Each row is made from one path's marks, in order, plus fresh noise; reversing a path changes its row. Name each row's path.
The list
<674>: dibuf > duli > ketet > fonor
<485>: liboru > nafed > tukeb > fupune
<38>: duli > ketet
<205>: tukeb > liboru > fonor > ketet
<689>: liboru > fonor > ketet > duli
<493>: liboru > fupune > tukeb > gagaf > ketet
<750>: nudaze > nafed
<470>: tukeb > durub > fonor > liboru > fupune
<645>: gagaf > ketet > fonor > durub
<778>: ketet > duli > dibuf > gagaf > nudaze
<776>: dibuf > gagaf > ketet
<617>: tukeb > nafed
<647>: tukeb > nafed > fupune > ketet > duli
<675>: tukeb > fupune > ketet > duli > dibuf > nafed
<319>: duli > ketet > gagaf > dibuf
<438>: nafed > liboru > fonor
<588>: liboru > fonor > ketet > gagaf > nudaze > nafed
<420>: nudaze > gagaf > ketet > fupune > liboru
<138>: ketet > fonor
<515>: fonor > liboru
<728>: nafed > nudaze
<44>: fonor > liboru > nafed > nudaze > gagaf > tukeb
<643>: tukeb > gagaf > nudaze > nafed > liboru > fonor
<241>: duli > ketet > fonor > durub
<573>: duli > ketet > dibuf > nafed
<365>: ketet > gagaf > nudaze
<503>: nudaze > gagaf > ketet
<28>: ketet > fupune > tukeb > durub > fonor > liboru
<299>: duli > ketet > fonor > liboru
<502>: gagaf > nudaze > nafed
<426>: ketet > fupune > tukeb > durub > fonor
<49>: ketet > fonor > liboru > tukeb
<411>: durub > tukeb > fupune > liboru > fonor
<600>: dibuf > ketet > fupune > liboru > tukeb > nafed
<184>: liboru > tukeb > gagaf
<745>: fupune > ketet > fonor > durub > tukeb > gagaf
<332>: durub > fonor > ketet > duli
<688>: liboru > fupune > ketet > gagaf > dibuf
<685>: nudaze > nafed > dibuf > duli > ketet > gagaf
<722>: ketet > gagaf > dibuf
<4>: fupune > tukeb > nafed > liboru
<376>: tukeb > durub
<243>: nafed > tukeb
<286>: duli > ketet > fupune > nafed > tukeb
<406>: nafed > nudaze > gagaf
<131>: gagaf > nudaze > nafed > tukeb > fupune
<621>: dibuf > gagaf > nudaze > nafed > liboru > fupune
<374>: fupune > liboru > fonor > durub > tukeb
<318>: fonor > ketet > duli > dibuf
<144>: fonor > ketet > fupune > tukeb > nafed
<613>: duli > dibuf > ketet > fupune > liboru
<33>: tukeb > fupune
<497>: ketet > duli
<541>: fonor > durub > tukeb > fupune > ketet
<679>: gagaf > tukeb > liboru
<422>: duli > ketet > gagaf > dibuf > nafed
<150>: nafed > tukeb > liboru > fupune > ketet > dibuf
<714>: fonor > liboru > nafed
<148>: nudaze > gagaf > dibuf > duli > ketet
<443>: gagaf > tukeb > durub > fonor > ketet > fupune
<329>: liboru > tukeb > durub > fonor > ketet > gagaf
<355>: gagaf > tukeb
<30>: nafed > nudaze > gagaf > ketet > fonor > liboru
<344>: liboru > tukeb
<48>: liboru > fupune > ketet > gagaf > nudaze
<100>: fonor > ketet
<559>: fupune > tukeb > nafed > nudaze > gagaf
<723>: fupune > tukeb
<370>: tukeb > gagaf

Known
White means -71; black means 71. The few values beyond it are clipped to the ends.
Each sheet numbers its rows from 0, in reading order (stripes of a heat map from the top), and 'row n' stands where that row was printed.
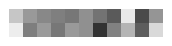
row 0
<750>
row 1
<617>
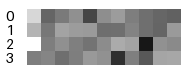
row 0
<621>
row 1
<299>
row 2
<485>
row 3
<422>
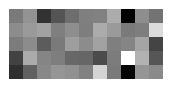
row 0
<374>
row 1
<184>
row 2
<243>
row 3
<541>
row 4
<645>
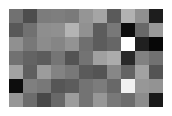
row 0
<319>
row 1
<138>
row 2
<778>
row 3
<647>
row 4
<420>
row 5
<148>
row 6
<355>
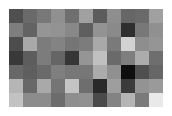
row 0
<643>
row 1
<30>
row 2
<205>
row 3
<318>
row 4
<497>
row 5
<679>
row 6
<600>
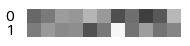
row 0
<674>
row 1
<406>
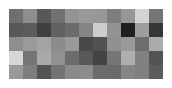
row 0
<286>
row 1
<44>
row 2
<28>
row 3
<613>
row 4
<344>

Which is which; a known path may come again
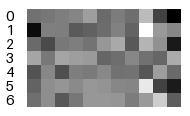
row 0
<365>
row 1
<148>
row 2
<319>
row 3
<299>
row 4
<49>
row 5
<728>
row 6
<286>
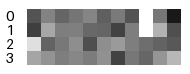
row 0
<776>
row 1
<541>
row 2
<621>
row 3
<573>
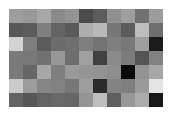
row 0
<28>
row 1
<150>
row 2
<723>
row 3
<438>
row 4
<376>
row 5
<675>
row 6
<688>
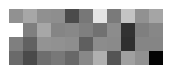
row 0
<559>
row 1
<33>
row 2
<30>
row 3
<722>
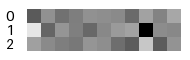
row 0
<588>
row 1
<131>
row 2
<502>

